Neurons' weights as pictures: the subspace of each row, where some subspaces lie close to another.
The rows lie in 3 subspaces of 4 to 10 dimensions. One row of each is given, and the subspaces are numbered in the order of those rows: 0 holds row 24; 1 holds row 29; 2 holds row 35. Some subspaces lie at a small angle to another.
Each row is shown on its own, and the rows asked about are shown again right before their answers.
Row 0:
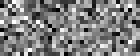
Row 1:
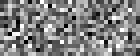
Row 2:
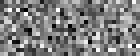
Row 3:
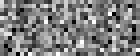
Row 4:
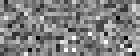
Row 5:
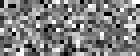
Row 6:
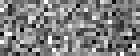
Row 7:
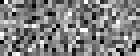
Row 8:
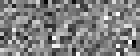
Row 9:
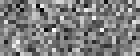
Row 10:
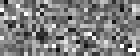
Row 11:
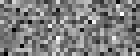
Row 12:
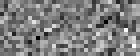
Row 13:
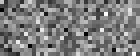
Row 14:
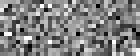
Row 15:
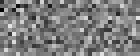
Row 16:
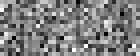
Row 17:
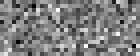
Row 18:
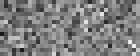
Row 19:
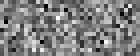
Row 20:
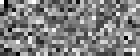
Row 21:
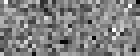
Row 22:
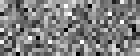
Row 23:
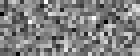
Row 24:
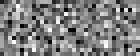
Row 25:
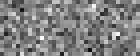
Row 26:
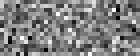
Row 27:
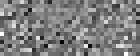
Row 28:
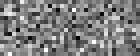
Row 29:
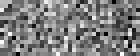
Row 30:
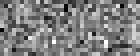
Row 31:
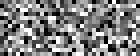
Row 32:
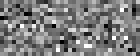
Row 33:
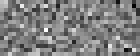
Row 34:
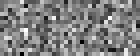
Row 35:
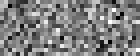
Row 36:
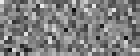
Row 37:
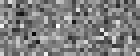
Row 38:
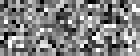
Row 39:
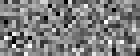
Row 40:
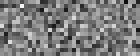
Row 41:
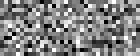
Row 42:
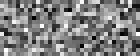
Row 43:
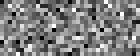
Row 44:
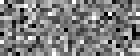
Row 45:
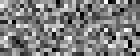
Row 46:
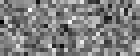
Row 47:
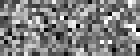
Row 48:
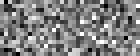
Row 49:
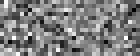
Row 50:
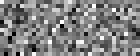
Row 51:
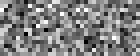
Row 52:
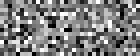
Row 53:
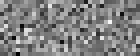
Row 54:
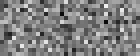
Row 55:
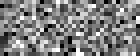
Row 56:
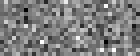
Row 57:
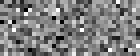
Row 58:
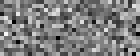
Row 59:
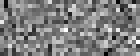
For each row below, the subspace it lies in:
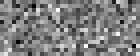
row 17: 2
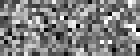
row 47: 2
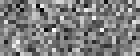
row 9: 2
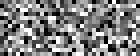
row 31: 2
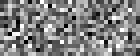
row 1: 1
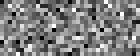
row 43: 2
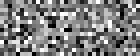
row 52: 2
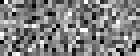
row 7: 1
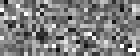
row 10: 0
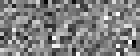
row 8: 1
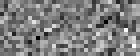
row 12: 2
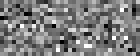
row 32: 0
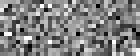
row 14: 1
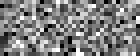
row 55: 2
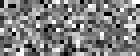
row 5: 2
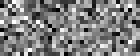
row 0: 2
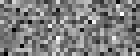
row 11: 2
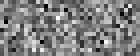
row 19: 1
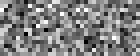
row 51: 2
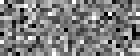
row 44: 1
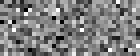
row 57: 2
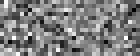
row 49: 0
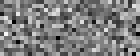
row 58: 2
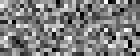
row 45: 2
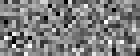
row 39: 1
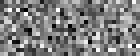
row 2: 2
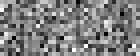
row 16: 2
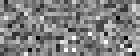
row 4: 0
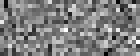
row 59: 2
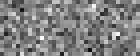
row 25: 2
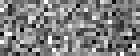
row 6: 1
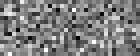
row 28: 1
